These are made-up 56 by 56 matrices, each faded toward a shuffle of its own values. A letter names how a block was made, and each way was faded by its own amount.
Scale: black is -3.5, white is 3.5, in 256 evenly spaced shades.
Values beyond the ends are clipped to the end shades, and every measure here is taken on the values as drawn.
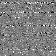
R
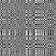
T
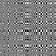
T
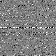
R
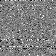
R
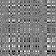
T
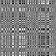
T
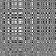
T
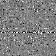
R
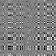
T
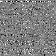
R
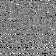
R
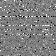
R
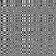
T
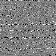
R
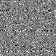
R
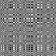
T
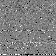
R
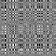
T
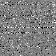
R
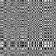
T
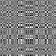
T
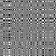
T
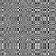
T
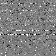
R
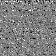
R
